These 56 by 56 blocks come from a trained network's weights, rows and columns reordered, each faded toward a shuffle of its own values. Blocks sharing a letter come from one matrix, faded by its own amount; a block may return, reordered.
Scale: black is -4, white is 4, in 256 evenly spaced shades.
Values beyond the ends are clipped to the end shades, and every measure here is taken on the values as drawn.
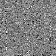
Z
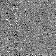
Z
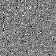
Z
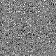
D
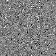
Z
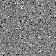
Z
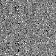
Z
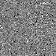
Z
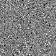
Z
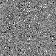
Z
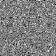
D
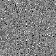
Z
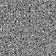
Z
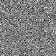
D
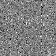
Z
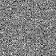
D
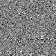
D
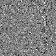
Z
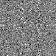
Z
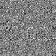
D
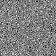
Z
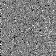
Z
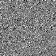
D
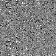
Z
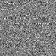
D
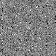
Z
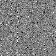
Z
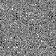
D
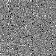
Z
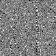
Z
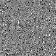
Z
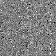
Z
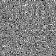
D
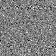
D
